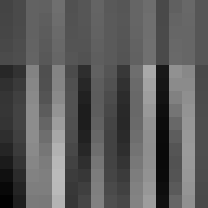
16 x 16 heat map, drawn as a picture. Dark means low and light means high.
The grain runs up and down. The top part is calmer, up to a seam about 30% of the way down. The top middle is the smoothest part. The values follow a bell shape.
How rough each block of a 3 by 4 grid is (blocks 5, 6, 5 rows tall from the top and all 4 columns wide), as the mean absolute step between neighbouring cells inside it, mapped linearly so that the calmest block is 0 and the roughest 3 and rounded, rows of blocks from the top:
0000 | 2223 | 2313
